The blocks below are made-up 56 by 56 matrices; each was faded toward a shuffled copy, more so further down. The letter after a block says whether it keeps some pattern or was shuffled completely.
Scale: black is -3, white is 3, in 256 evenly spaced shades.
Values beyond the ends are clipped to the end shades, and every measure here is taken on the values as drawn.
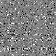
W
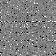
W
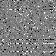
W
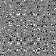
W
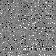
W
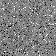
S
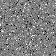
S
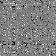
W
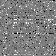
W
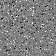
S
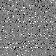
W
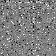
W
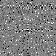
W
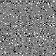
W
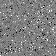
S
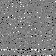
W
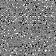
W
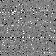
W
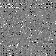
W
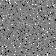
S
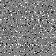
W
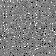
W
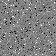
S
